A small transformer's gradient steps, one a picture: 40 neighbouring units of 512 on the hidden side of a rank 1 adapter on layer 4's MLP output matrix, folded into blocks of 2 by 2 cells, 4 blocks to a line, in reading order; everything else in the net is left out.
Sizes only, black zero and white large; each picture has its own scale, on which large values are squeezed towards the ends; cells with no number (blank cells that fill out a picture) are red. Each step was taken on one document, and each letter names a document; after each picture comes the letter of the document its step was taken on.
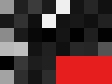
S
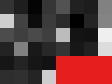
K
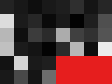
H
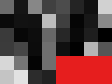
S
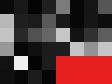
H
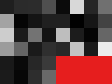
K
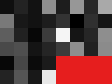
K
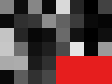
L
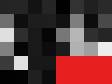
H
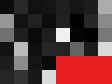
K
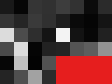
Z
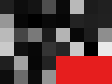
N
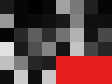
N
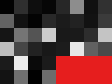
H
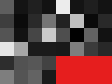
S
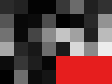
H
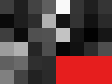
S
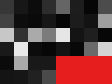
Z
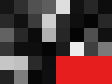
L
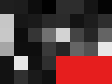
H
